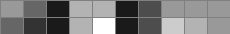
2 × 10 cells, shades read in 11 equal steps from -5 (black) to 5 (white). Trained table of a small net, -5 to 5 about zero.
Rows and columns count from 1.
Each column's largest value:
1 -1 -4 2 5 -4 -2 3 2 1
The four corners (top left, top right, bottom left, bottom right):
1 1 -1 1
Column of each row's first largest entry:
4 5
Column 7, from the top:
-2 -2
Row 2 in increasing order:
-4 -4 -3 -2 -1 1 2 2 3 5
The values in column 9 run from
1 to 2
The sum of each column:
0 -4 -8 4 7 -8 -4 4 3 2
